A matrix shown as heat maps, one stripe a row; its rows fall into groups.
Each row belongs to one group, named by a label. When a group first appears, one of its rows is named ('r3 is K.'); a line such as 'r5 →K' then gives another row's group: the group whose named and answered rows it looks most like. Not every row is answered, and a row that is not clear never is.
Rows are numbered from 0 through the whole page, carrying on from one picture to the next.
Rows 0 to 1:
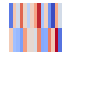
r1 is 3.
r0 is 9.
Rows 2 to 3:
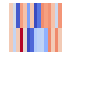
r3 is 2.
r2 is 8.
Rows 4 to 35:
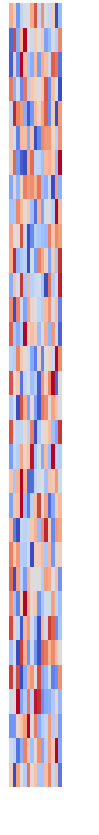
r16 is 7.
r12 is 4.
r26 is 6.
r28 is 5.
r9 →8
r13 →2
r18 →4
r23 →2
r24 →9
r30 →8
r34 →3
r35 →7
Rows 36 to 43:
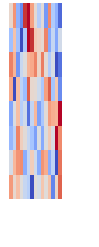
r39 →7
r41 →4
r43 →6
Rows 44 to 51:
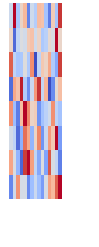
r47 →9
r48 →5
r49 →3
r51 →4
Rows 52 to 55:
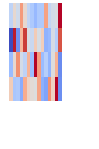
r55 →3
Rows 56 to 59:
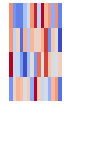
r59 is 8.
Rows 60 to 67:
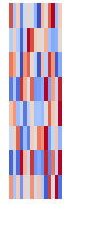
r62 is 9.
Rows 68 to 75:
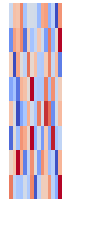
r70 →7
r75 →8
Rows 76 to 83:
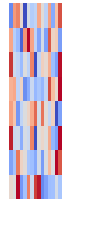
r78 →8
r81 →8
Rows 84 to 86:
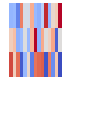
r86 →6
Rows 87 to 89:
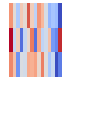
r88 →8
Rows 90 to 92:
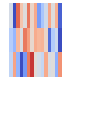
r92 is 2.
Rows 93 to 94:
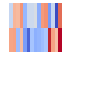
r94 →2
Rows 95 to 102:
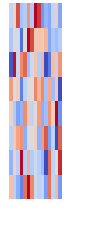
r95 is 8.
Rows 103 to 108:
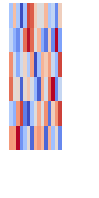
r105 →8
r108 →6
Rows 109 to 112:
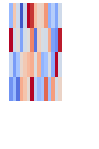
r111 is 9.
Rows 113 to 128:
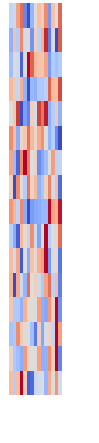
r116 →2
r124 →7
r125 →3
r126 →4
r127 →3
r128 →2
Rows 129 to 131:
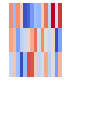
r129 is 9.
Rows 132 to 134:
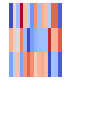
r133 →2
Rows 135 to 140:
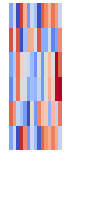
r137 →4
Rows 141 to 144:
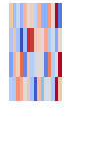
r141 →3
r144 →4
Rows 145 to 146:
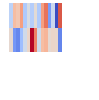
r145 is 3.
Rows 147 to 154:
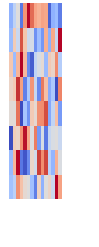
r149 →2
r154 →4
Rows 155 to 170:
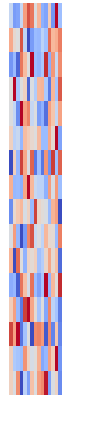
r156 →2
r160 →3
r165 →7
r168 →6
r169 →3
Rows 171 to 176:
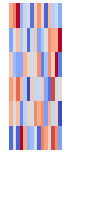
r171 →6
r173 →3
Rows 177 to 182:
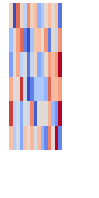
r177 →7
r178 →9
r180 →2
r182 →3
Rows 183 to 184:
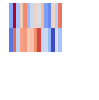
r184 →9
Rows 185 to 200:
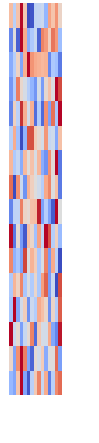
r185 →2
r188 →4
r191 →3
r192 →7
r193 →9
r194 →7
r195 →5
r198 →8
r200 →9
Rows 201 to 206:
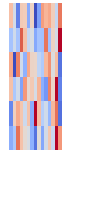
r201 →8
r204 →3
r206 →4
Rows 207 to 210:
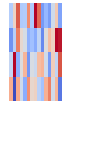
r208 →4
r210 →7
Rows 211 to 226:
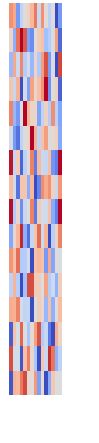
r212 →2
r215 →5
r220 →9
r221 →6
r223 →6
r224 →9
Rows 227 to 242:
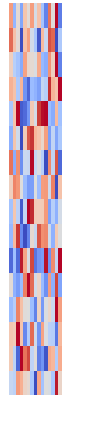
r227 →3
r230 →2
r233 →3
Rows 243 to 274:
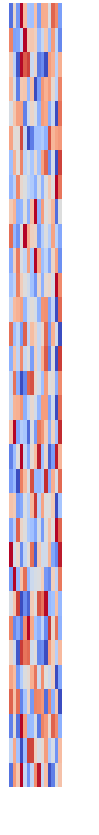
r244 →5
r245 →5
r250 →4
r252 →5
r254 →4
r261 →9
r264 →4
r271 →6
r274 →9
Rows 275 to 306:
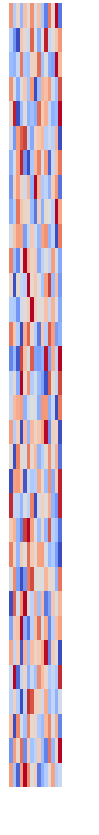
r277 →9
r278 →8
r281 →9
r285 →5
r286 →7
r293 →7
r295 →8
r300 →9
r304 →7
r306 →5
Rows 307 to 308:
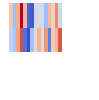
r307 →2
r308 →9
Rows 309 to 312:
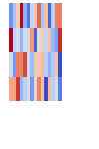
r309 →9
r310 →8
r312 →6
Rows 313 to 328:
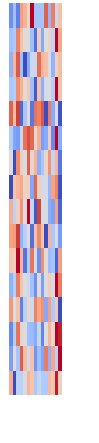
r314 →4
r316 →4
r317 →6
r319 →7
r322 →6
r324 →4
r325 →6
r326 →4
